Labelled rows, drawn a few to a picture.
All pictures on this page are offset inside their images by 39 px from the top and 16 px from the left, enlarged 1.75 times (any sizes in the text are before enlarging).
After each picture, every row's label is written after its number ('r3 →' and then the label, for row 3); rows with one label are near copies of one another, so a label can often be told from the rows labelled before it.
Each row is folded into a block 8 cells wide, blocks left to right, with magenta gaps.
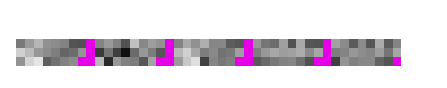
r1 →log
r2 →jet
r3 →log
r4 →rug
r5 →rug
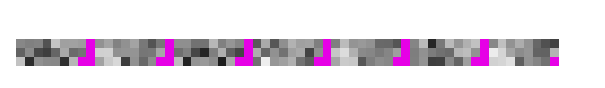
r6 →jet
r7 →log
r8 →jet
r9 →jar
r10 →log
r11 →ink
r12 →log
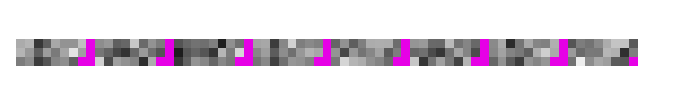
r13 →ink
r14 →jet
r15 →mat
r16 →ink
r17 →jar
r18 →jet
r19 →ink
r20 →jar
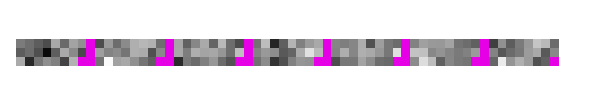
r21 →jet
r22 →jar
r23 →rug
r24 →ink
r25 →rug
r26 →log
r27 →jar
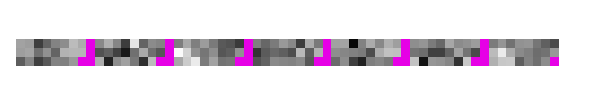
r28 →ink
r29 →jet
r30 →log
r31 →mat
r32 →ink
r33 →jet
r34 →log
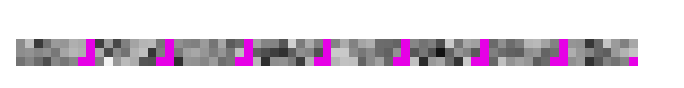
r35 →ink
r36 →jar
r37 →rug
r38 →jet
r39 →log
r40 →jet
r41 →jar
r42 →ink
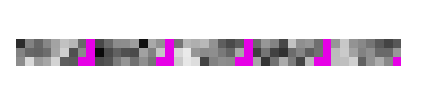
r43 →jar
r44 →mat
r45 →log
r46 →jet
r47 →log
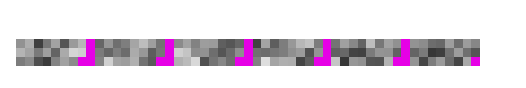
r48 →ink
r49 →jar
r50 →log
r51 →jar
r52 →jet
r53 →jet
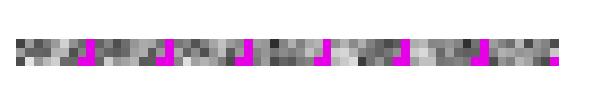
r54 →jar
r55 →jar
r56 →jar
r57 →ink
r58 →log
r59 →log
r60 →rug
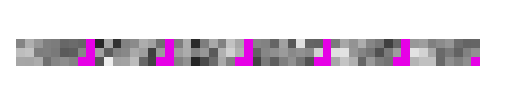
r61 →log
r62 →jar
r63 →ink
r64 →rug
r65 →log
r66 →log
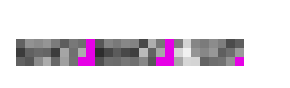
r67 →mat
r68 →mat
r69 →log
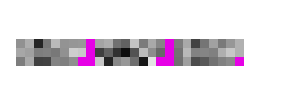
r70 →ink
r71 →jet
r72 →ink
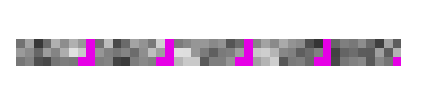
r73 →ink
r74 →ink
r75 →log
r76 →log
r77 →mat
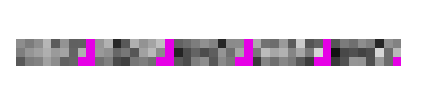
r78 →rug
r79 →ink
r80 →mat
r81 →rug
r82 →mat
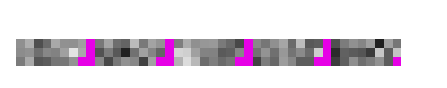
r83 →ink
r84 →jet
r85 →log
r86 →rug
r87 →mat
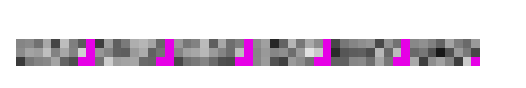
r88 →rug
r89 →jar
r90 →rug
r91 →ink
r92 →mat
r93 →jet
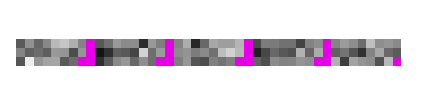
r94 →jar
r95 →mat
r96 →ink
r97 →mat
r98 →jet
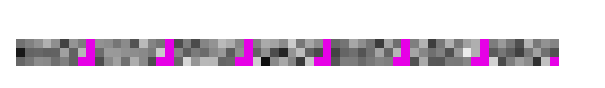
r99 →mat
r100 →rug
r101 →jar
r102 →jet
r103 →mat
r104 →ink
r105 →jet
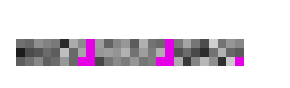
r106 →mat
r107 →rug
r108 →jet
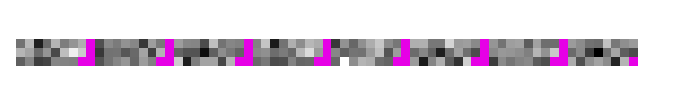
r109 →ink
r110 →mat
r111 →jet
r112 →ink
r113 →jar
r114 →jet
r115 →rug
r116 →jet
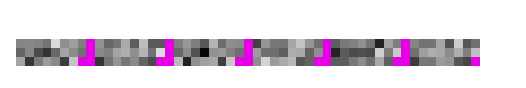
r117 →jet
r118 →rug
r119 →jet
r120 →jar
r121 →mat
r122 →rug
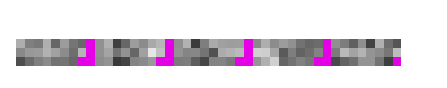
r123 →rug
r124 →ink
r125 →ink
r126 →log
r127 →rug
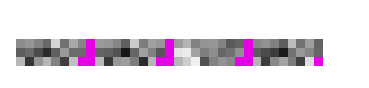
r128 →jet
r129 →jet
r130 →log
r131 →jet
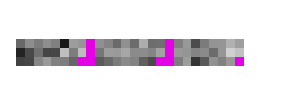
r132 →mat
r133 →rug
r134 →ink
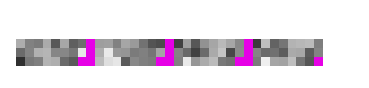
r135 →rug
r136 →log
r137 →jar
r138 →jar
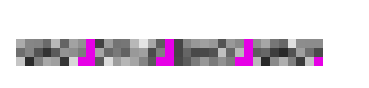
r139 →jet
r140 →jar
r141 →mat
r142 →jet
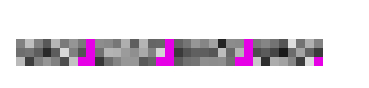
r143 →jet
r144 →rug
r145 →mat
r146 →jet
